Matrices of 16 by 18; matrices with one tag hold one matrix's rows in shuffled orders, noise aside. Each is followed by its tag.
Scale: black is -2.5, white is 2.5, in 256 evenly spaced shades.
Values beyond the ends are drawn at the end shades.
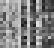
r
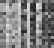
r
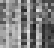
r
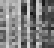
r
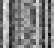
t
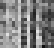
r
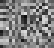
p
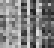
r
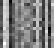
t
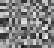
p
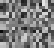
p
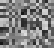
p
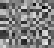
p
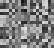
p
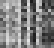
r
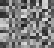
p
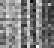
r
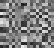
p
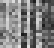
r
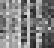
r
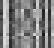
t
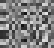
p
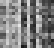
r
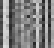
t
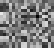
p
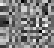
p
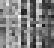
r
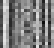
t
